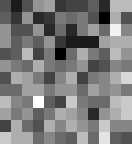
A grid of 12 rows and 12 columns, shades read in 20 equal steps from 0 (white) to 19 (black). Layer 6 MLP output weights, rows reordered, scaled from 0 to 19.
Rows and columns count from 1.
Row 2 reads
12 15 8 16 15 10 11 10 13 19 6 13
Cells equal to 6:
15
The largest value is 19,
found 2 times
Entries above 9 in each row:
8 10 7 7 8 8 5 5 6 4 4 6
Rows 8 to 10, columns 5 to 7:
10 8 8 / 12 14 4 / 10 6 7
